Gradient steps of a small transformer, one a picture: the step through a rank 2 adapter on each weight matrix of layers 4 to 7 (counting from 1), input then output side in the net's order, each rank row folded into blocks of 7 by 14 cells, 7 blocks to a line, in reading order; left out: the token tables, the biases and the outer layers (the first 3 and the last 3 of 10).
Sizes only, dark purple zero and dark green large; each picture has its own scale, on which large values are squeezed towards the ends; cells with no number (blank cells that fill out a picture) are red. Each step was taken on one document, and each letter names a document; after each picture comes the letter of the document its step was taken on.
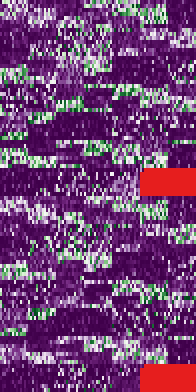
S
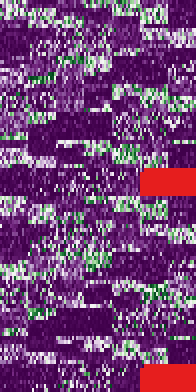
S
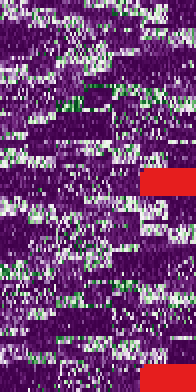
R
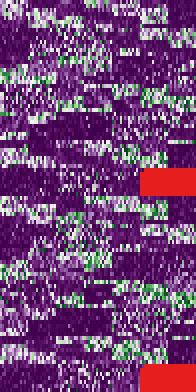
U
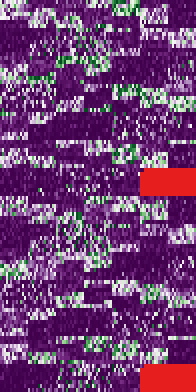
R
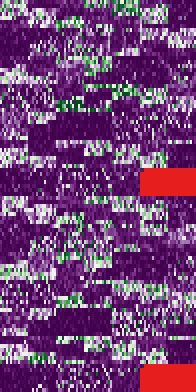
U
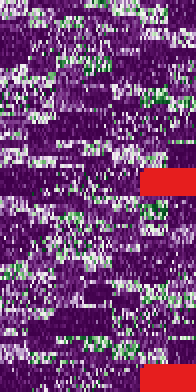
S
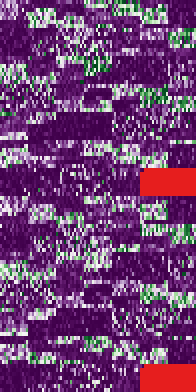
R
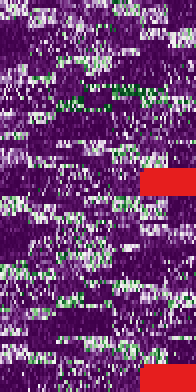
R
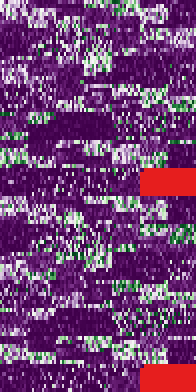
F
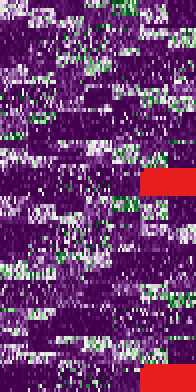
R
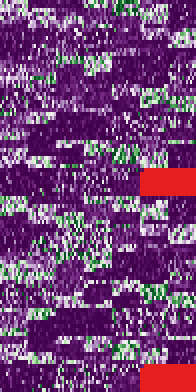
F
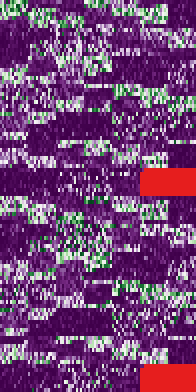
S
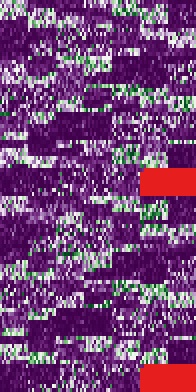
S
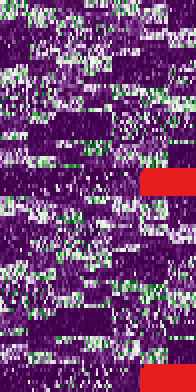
S
